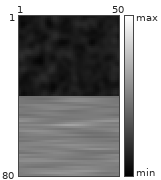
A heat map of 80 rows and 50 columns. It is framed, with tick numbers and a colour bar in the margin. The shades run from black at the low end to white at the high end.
It is made of 2 by 1 panels. Panel 1,1: very low, blotchy, faint in contrast. Panel 2,1: middling, streaked across, faint in contrast.
